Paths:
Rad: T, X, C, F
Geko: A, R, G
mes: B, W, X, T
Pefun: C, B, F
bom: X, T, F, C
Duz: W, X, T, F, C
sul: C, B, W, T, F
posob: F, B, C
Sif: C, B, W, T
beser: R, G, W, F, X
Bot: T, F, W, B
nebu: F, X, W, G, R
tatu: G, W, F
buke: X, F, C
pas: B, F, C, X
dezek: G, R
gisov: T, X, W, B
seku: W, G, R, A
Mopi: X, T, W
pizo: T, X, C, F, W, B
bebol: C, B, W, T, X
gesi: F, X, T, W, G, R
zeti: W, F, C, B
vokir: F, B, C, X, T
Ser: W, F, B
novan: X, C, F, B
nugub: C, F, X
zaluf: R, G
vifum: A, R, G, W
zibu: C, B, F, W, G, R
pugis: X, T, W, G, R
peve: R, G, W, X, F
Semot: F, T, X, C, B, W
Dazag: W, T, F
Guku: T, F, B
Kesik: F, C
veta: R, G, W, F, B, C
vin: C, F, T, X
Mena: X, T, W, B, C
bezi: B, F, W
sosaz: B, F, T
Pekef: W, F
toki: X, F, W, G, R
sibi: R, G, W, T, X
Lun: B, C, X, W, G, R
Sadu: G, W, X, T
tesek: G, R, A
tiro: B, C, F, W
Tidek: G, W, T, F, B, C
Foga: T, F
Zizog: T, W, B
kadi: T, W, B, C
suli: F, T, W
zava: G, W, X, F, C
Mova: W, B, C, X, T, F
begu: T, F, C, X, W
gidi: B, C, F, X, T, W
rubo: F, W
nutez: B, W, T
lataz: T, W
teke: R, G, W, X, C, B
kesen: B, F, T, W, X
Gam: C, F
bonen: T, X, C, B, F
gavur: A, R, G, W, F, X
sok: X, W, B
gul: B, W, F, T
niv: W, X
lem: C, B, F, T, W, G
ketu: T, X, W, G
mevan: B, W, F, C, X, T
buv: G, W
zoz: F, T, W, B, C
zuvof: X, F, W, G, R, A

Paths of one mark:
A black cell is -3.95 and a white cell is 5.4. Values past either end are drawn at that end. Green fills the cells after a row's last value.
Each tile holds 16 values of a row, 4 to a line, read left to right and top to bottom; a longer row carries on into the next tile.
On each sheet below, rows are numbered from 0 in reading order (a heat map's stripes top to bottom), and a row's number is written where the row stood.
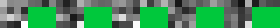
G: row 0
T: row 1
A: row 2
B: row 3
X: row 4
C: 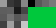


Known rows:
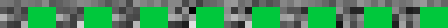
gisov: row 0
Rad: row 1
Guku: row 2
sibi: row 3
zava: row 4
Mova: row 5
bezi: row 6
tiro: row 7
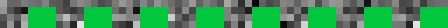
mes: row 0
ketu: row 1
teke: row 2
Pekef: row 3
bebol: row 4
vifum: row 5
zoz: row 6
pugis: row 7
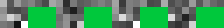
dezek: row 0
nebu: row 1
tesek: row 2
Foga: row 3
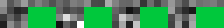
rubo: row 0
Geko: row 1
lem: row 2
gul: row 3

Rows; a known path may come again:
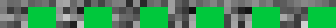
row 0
Duz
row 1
Tidek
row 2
sok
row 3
nutez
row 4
mevan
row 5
Rad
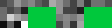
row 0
zaluf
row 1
kesen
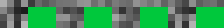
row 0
Sif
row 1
zeti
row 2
Ser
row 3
pas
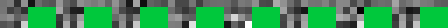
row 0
bom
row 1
sosaz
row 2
nugub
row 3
pugis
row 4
Geko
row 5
gul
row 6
sibi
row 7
vokir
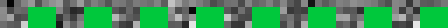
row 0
seku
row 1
rubo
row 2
gisov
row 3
Sadu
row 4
Zizog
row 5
posob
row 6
Mova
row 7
gavur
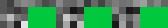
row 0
ketu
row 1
lem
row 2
tiro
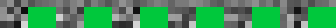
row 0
beser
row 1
Dazag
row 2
peve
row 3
bonen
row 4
pizo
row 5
zibu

